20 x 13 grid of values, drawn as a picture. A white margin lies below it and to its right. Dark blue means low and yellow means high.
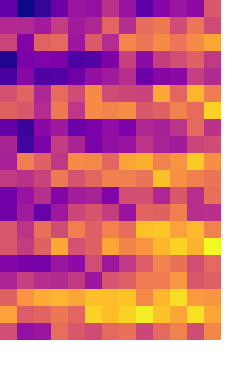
There is an overall slope up to the bottom right. Horizontal stripes repeat 5 times down the table. The bottom right is the ninth with the highest average.
